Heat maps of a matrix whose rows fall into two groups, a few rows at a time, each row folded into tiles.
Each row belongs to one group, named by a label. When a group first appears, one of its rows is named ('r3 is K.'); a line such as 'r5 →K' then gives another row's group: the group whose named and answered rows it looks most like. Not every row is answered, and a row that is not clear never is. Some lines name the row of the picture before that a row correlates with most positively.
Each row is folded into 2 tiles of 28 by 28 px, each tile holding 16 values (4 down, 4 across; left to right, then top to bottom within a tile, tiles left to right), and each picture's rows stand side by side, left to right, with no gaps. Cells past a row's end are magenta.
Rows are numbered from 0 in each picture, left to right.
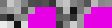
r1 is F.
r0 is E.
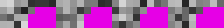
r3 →E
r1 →E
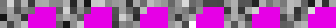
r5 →F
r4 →F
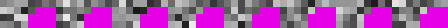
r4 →E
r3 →E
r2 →E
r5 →F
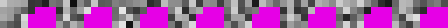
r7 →E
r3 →F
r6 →E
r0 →E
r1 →F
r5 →F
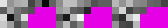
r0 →E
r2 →E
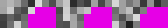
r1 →F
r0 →F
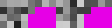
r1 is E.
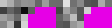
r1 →F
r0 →E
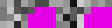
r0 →E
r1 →E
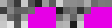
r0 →E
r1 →E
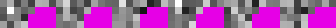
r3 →F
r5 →E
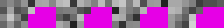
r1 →E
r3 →E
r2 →F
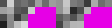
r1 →F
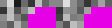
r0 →F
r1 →F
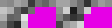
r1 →F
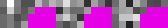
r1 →F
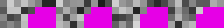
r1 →E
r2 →E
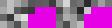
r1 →F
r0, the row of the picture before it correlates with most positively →1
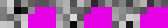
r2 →E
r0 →E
